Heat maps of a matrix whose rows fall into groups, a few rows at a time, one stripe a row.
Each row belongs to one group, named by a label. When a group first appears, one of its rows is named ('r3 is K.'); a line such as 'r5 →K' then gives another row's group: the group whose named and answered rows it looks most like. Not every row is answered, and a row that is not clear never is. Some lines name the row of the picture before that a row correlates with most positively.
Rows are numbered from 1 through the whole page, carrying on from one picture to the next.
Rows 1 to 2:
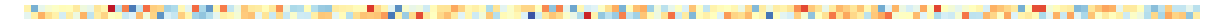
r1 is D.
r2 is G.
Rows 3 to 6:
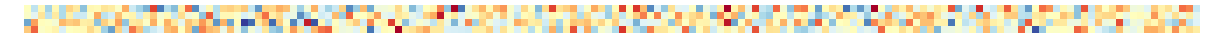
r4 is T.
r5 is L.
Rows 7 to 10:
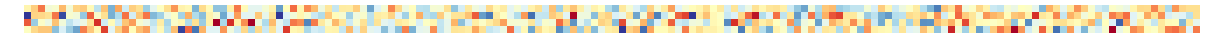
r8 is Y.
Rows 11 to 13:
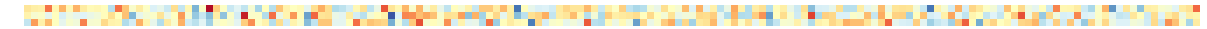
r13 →G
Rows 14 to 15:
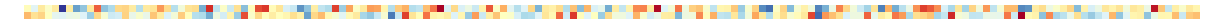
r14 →T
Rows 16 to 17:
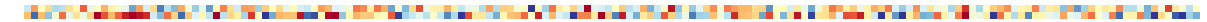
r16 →G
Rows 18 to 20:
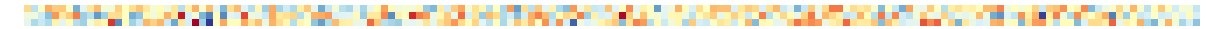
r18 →Y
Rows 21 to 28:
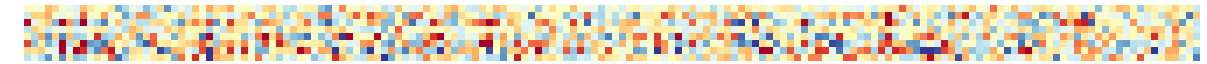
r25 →T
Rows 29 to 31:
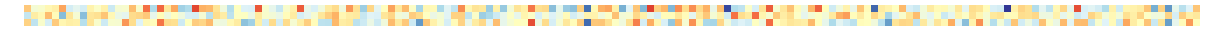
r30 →Y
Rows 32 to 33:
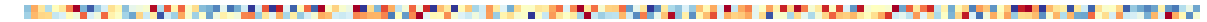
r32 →L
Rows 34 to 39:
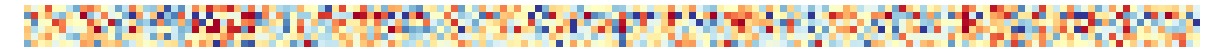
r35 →G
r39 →L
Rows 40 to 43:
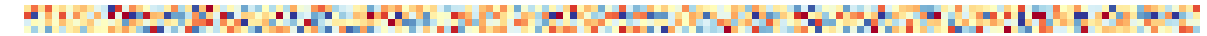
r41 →D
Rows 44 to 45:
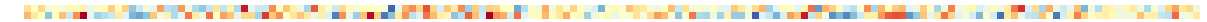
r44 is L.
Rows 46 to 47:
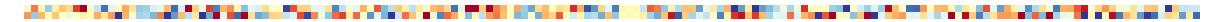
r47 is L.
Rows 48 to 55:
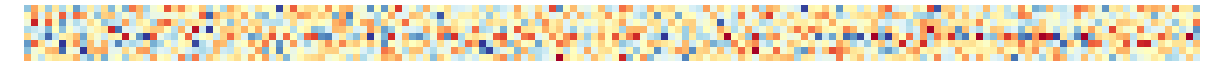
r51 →D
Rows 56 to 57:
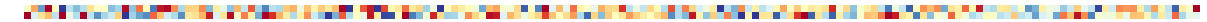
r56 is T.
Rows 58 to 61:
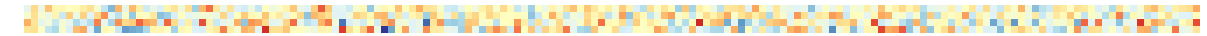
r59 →G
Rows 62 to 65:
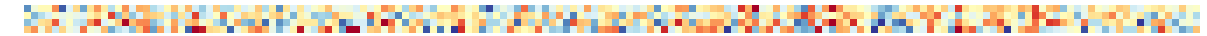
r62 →Y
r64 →Y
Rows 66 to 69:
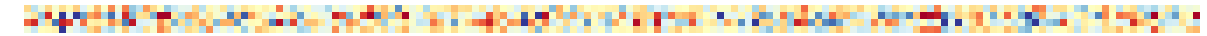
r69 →T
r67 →T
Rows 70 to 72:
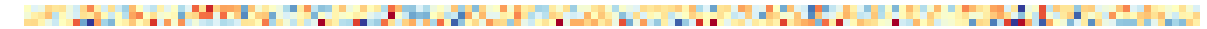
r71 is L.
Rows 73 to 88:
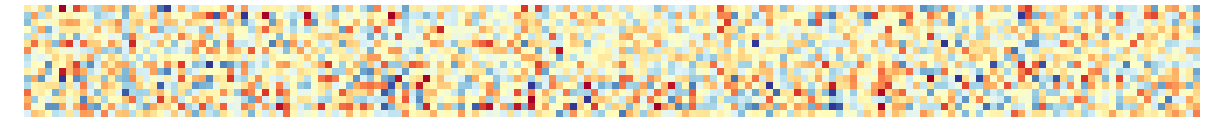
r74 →L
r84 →G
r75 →L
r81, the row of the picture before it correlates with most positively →72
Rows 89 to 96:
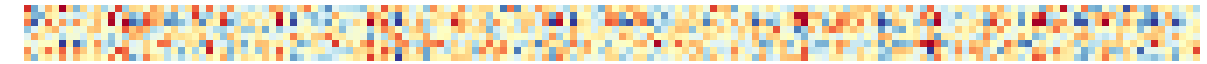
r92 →Y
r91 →D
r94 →T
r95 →D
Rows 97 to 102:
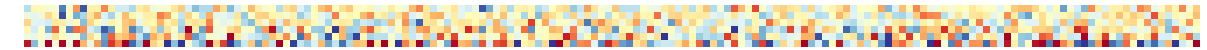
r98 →T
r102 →D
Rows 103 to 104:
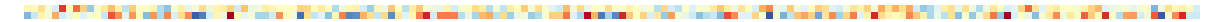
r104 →G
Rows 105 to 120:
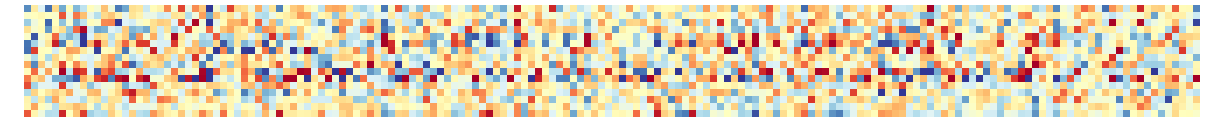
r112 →D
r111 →L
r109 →Y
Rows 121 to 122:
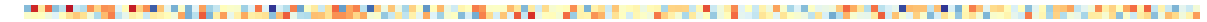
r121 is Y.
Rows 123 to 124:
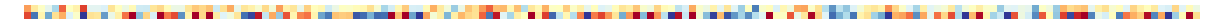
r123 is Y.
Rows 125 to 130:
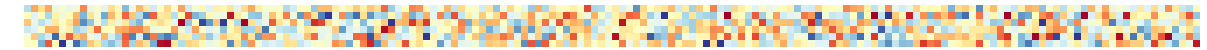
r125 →G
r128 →Y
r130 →T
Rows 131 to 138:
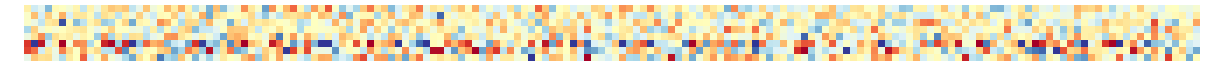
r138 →G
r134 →G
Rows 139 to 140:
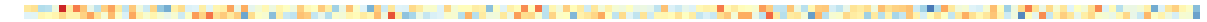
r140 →L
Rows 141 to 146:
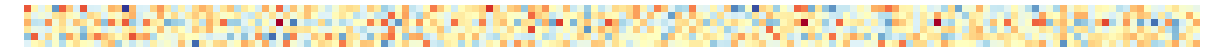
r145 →Y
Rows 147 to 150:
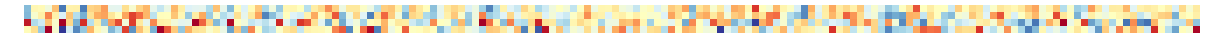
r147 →Y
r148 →Y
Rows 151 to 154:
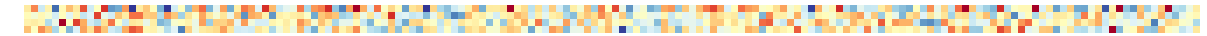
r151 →G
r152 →L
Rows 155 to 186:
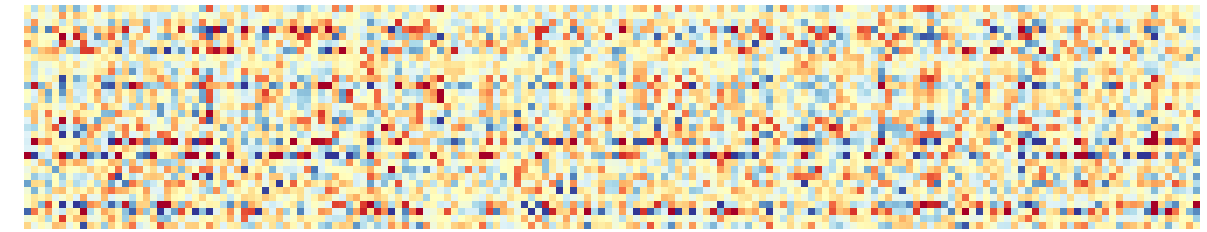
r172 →Y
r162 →G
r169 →G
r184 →G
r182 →G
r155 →T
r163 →D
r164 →D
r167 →T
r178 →L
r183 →T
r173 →T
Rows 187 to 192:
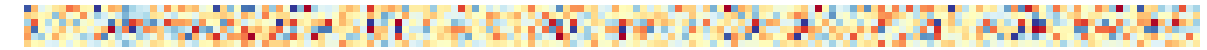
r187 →L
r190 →D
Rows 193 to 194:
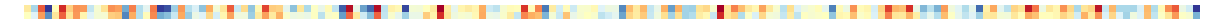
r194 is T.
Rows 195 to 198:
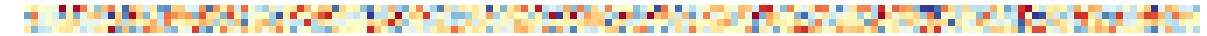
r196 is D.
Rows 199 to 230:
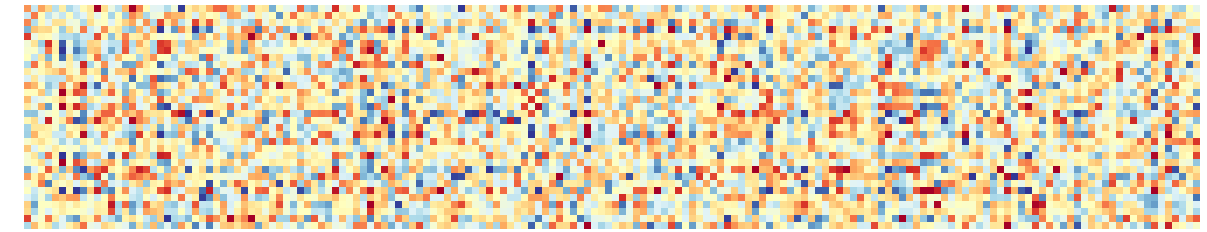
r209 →G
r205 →T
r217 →G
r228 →D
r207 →G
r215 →Y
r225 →T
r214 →Y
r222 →Y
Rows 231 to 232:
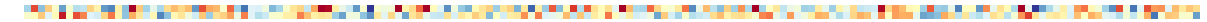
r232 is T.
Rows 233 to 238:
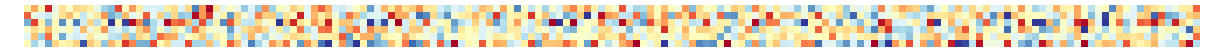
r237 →T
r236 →G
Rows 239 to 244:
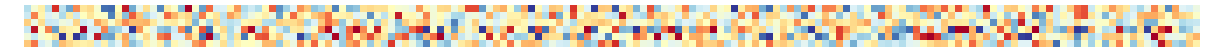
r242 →G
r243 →T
